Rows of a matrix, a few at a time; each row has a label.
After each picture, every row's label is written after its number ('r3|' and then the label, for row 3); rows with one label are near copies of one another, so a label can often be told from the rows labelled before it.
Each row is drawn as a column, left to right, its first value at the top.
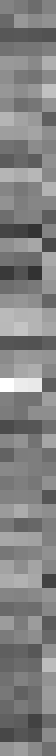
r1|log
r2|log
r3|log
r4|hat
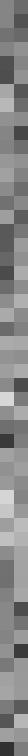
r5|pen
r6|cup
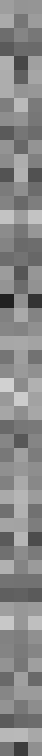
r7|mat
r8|pen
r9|mat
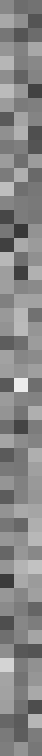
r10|hat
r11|log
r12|cup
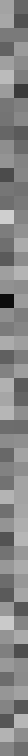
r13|mat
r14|cup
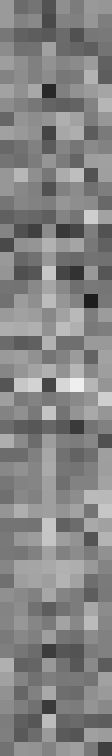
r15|hat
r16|log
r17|log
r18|cup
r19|log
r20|log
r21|mat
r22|pen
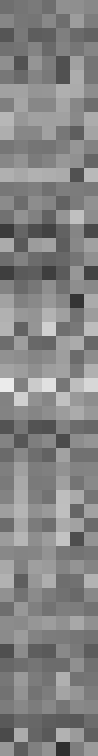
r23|log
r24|pen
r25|log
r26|log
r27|pen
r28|mat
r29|log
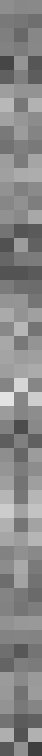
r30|pen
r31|log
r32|pen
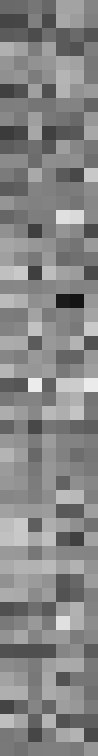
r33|cup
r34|cup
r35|log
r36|cup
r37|mat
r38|mat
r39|log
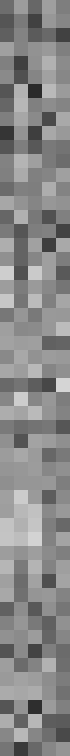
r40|cup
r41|pen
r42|cup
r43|hat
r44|log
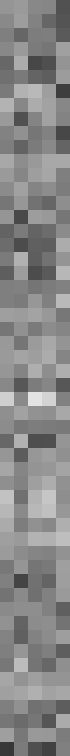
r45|pen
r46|hat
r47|pen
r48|pen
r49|cup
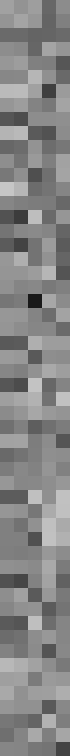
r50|hat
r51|hat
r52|mat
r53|cup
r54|pen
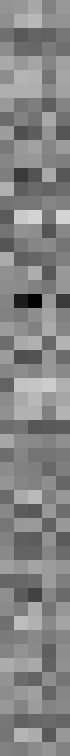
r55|hat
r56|mat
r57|mat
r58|log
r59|mat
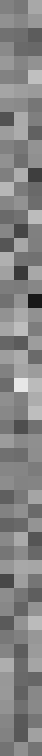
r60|hat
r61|log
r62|mat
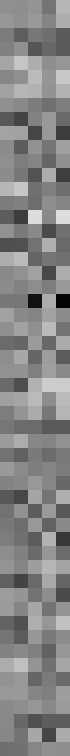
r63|hat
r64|hat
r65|mat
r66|log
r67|mat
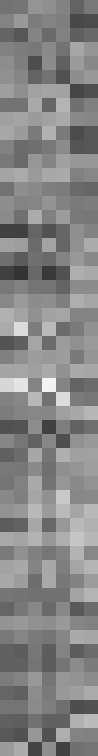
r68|log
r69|log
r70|pen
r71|log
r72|pen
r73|cup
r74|cup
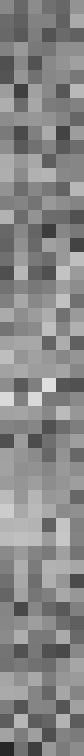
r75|pen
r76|cup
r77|pen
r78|log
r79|cup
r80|hat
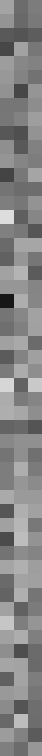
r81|mat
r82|cup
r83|log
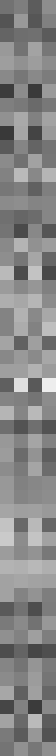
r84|cup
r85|log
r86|cup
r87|log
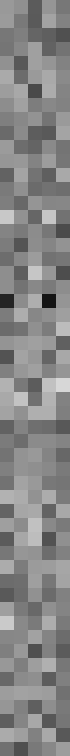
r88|mat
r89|pen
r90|cup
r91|mat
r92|log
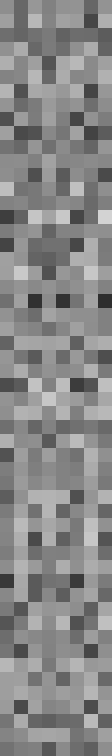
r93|hat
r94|cup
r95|mat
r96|pen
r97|mat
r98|hat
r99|cup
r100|mat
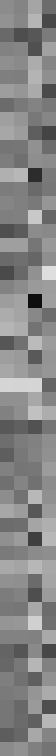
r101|log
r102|log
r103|mat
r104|cup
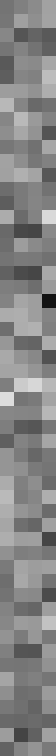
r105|pen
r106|log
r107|log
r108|mat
